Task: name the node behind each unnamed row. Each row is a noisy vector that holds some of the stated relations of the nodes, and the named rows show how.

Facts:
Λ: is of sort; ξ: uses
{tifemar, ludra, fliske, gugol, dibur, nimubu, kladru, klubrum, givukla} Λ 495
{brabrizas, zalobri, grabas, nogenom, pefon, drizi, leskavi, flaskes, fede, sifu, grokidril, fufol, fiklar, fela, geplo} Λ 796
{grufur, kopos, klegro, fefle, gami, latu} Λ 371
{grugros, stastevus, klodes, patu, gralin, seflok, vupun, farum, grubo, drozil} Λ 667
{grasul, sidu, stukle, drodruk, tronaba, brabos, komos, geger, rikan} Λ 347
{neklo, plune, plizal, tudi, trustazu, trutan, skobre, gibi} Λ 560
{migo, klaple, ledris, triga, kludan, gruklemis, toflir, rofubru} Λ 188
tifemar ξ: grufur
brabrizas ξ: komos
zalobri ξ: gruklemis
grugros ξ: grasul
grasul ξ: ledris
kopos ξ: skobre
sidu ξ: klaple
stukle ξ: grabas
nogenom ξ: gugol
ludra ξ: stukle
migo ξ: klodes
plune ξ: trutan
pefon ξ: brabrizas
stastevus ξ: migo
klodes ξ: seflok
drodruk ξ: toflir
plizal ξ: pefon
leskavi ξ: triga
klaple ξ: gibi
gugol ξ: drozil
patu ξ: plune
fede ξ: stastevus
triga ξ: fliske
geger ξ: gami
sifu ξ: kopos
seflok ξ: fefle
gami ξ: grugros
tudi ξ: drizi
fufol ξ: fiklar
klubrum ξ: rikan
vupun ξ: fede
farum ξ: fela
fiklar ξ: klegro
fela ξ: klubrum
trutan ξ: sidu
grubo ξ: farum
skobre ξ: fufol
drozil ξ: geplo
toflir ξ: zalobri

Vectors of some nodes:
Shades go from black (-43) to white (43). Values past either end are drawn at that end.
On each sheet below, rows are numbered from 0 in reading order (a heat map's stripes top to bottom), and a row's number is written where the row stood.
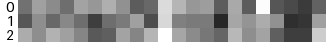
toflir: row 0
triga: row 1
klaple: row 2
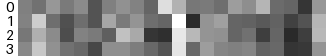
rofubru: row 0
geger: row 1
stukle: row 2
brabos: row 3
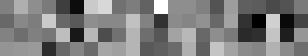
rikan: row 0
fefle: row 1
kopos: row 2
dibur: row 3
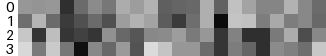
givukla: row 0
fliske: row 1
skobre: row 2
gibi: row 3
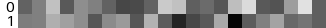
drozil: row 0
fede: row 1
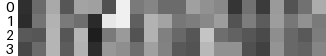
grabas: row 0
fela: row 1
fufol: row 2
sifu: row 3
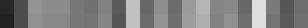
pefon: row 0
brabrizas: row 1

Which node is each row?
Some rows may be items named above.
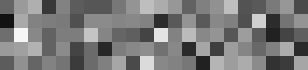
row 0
gralin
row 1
leskavi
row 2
drodruk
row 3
vupun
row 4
triga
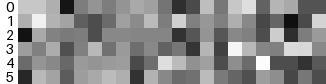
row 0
tifemar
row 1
sidu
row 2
leskavi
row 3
gugol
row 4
gruklemis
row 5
zalobri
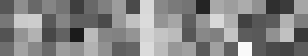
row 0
triga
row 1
patu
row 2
farum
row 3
toflir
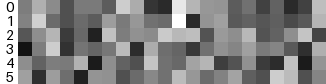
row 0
stukle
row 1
geger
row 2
grubo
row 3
drizi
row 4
klegro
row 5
plizal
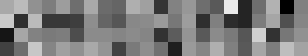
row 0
grufur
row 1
skobre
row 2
leskavi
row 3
nogenom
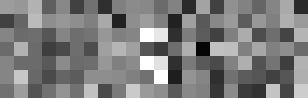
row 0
vupun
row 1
geplo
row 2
ledris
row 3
fliske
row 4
ledris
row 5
grasul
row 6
gami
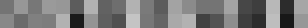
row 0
latu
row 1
klegro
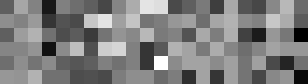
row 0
grugros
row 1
klubrum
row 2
seflok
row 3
ludra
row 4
komos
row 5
stastevus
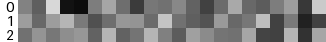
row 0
tudi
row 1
migo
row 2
latu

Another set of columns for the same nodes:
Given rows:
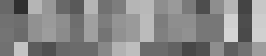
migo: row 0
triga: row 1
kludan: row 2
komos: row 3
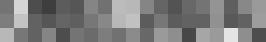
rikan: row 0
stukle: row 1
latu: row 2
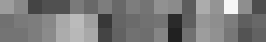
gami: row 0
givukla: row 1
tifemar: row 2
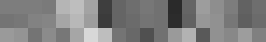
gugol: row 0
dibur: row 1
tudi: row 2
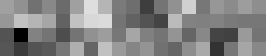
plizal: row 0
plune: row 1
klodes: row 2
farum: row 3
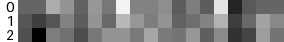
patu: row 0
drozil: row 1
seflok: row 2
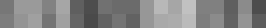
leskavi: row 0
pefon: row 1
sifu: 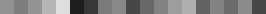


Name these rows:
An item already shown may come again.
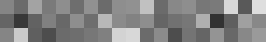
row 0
gruklemis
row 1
gralin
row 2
grasul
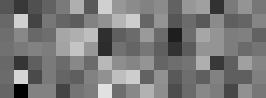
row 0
grubo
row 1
drodruk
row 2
klubrum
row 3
fliske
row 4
gralin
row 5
drodruk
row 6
vupun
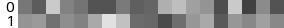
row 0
fede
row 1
tudi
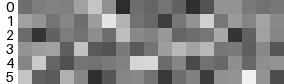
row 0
fliske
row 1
plizal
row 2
gralin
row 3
nogenom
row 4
grasul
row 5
kopos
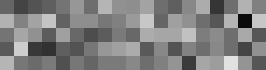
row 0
grugros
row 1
klaple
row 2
fela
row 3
geger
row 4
grufur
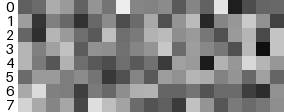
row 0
patu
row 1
fefle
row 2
migo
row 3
klaple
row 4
klegro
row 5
geplo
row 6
sidu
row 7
gibi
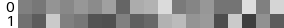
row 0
ledris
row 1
fede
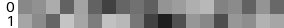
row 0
zalobri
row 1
skobre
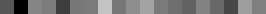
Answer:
stastevus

